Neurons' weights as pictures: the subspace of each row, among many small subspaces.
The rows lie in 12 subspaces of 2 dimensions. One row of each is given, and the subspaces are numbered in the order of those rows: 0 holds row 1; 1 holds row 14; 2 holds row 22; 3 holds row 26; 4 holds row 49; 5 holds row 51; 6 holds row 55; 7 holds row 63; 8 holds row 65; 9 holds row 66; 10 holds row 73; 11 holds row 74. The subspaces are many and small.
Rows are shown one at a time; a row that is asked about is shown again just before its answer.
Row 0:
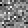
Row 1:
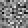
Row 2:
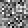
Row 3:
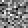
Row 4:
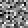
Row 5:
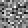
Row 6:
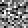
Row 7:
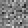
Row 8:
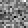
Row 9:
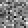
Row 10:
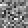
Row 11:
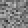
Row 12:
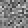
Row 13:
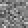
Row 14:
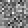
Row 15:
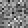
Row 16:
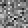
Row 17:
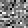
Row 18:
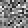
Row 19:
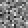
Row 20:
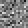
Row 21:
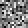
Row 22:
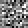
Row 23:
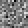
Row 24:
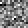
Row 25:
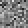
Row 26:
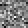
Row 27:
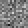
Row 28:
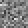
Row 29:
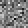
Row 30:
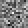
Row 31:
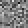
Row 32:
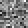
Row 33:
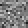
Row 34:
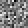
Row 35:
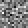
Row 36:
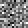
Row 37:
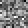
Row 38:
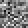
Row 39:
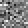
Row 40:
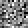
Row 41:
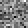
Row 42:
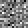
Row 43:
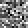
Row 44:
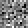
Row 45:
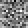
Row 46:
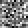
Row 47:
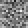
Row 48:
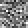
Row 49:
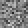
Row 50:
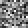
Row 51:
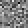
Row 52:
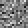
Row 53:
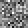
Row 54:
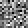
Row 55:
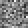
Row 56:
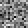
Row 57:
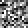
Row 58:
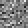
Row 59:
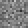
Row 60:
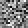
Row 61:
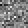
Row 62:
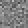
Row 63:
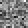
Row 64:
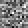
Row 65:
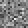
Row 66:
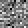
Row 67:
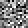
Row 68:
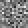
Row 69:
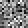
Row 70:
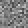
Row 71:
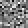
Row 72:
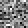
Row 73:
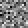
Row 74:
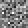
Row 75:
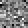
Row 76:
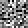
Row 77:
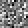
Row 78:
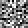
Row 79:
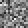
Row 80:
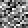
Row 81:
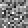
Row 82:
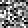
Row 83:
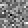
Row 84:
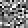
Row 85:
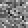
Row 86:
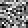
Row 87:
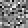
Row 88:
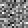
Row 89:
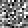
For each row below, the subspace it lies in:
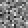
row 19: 6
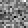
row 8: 9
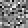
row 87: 5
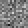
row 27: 3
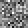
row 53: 1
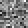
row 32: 7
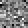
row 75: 7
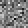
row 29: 8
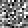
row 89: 6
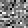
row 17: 7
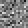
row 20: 7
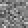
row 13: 3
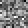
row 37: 7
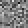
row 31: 5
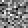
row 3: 0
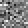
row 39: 4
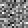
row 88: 9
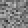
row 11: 4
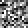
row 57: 11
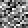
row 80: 5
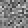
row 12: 8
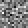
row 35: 0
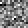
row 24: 1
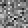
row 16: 8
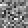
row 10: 11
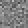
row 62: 5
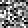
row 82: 3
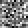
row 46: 6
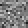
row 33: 10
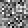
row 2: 1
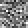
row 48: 10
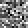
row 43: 2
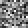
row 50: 6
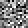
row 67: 11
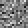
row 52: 7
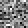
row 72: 9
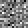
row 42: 9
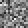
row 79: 0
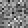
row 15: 1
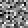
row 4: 10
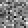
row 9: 2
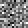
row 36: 9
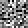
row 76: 3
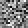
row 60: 4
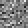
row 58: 7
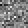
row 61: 4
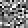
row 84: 5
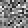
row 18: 8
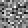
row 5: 0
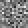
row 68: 0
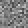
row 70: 8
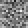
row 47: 10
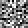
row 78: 3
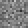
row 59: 10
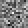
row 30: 4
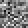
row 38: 8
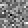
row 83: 9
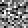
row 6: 0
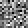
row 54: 11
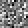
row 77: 6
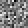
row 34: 6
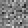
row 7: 2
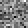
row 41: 9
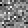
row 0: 4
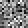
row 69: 1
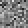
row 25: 5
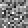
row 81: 11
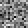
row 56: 3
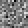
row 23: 6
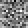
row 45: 10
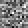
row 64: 2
